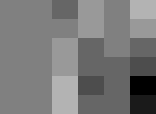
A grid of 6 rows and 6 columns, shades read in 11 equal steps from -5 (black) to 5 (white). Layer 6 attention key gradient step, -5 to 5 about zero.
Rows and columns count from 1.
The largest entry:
2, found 3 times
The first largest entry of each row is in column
6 4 3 3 3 3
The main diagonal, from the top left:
0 0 1 -1 -1 -4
